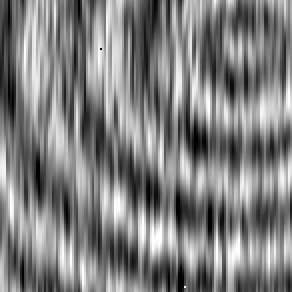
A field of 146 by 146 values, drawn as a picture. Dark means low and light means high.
Rings: centred on the top right. Slope: none. Average level on the scale: 50%. Lone odd cells: 2, 1 higher and 1 lower than their neighbours.
